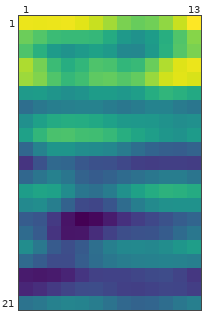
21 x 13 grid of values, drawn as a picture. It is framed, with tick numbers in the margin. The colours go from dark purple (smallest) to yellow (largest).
Stripes running across repeat 5 times from top to bottom. No lone cell stands out from its neighbours. The top right is the ninth with the highest average. There is an overall slope up to the top.
